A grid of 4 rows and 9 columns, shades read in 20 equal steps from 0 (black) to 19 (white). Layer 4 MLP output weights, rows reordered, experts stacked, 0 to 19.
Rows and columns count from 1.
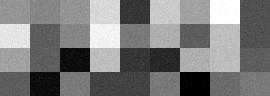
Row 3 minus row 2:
-5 0 -9 -4 -5 -10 6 0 1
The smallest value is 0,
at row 4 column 7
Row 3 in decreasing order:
14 14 13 12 7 7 4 3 1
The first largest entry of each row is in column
8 4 4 3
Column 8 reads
19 14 14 8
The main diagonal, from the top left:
11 7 1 5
